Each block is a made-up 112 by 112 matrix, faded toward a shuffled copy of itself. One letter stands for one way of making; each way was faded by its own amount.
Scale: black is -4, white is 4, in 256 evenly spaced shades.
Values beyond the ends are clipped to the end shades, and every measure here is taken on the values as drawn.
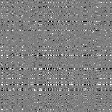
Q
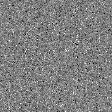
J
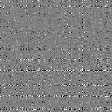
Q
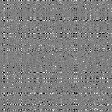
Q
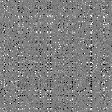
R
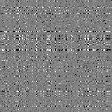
Q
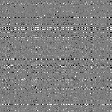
Q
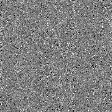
J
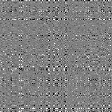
Q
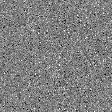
J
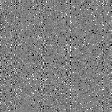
R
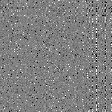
R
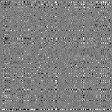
Q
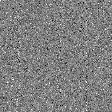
J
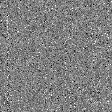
J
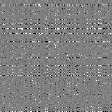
Q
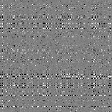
Q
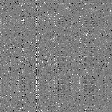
R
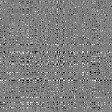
Q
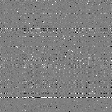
Q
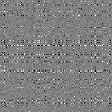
Q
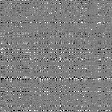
Q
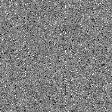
J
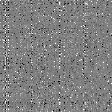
R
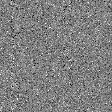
J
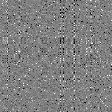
R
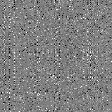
R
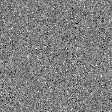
J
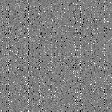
R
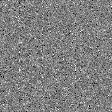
J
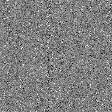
J
